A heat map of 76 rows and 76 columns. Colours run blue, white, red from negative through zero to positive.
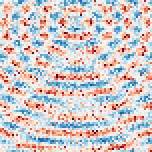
Slope: none. Rings: centred on the top middle. Histogram: bell-shaped. Stripes: horizontal, repeating 11 times.
